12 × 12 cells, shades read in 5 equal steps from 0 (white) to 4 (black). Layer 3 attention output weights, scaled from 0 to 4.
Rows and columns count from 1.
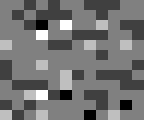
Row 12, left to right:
1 3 2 1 2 2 2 4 2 1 2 2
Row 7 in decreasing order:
3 3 2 2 2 2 2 2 2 2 2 1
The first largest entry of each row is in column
3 2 4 7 5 9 1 1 2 6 11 8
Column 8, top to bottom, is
3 2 2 3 1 2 2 2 2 3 2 4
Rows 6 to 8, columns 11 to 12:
2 2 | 2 3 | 3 2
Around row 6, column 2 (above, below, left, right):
2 2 2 2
